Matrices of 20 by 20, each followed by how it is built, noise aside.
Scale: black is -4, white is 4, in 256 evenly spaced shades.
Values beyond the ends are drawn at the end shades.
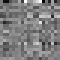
low rank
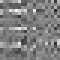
low rank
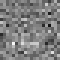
low rank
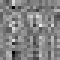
low rank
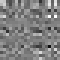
low rank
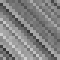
Toeplitz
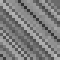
Toeplitz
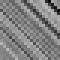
Toeplitz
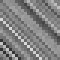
Toeplitz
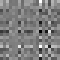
low rank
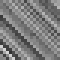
Toeplitz
